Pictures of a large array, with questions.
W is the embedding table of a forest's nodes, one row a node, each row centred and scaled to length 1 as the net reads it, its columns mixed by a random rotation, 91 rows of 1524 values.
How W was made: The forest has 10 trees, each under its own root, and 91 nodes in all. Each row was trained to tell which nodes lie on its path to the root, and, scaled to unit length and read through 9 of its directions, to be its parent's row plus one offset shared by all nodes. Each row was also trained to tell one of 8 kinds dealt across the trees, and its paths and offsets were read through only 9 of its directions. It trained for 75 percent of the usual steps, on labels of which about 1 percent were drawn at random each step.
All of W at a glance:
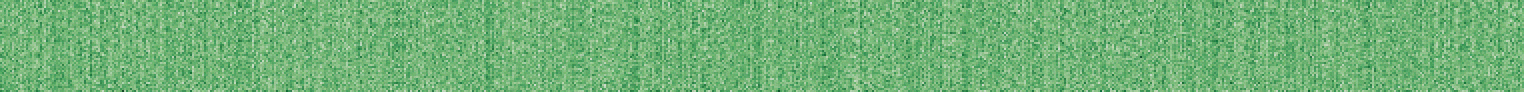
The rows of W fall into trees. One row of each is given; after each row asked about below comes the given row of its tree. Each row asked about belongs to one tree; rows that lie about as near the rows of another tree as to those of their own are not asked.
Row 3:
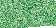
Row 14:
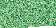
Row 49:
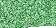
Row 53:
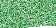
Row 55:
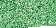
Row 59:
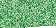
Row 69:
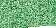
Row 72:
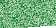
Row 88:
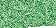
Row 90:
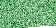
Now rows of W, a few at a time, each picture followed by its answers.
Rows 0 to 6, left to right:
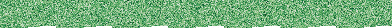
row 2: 69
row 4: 69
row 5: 69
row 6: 69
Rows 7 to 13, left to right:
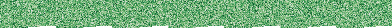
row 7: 14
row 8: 3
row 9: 88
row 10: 59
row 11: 59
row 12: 3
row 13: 55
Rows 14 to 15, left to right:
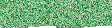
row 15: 3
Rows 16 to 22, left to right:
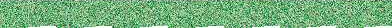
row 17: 90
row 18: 3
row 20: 88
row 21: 88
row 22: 69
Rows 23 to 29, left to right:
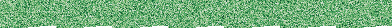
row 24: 3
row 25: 53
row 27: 69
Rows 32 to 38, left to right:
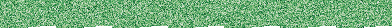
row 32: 90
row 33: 55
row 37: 55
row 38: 55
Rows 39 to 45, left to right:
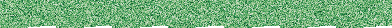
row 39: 3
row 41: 72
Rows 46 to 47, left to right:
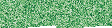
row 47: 69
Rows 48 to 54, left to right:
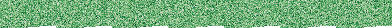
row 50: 3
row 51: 69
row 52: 90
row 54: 69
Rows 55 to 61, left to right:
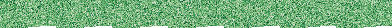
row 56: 90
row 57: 55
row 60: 3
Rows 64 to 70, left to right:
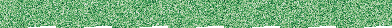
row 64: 3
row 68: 55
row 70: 90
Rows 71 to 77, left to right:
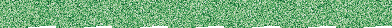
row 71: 69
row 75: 90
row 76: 55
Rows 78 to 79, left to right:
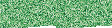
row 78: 72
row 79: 88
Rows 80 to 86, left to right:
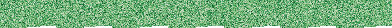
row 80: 88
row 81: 55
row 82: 3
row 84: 90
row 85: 55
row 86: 55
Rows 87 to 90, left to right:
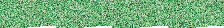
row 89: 59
